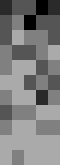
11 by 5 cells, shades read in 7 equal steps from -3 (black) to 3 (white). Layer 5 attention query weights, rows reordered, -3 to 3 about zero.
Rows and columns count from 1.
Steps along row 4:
down same up up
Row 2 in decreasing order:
0 -1 -1 -1 -3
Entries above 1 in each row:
0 0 0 0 0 0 0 0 0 0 0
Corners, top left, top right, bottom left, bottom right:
-2 -2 1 1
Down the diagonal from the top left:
-2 0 0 0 0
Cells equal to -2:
3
